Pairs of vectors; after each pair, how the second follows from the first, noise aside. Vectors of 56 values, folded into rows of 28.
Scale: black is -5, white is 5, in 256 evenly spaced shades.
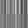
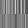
sign-scrambled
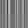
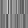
sign-scrambled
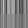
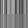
copied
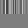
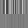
copied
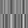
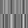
copied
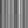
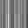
reversed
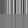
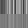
copied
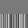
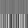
copied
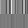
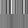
copied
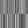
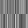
copied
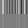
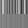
copied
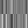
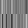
sign-scrambled
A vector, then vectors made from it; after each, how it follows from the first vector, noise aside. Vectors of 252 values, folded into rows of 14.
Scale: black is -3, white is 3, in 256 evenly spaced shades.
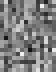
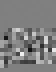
partly zeroed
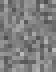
shrunk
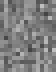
shrunk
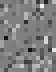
partly zeroed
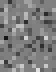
partly zeroed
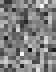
sign-scrambled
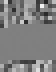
partly zeroed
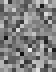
sign-scrambled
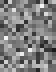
sign-scrambled
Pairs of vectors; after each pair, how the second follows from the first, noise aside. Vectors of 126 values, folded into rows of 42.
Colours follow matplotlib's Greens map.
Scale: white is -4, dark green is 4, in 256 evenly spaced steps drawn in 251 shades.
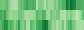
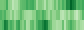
copied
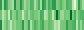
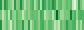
copied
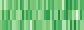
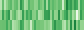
copied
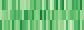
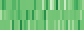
partly zeroed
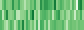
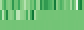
partly zeroed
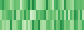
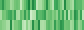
copied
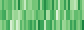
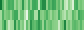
reversed
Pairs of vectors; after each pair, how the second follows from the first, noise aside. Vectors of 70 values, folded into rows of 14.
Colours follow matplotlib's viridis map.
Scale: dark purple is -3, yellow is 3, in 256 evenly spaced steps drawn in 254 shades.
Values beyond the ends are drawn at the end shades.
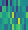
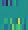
partly zeroed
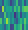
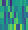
shuffled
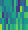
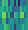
shuffled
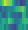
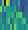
sign-scrambled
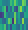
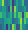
shuffled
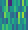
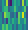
copied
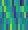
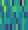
sign-scrambled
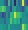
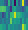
copied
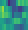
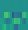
partly zeroed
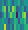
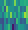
shuffled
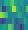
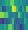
copied
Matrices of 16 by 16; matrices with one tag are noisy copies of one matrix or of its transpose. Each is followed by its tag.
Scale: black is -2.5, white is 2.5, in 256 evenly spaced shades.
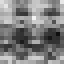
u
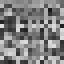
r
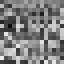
r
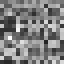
r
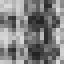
u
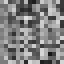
r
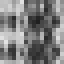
u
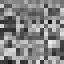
r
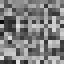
r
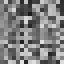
r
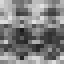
u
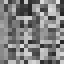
r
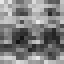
u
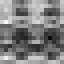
u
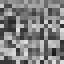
r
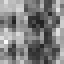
u
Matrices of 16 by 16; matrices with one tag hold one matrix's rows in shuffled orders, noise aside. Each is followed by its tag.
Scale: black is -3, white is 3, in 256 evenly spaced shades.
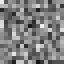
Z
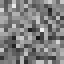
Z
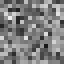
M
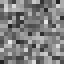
M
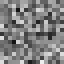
Z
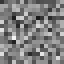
Z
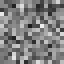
Z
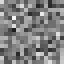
Z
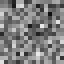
Z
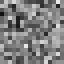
M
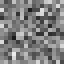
Z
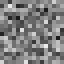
M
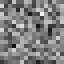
Z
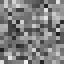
M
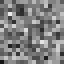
M
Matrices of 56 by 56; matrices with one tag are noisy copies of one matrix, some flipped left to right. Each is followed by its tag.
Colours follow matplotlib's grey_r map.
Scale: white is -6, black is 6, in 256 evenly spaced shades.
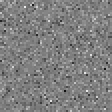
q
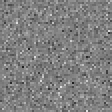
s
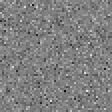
q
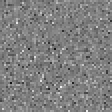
s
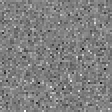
s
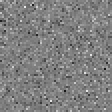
q
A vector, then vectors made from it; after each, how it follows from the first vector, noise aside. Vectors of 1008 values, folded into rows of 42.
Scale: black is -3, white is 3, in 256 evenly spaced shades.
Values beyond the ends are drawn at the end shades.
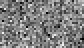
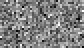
wrapped around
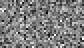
sign-scrambled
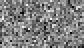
wrapped around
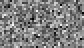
wrapped around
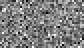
sign-scrambled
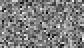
sign-scrambled
